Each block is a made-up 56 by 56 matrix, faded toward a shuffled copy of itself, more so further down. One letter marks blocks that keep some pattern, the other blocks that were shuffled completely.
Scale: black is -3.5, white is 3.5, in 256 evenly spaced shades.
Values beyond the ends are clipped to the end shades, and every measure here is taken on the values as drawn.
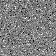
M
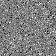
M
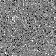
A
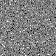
A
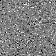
A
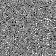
A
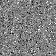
M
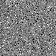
M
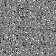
A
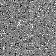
A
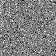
A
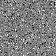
A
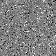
A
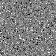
A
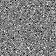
A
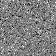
M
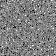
M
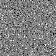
A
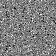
M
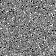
M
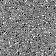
M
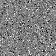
M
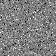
M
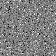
A
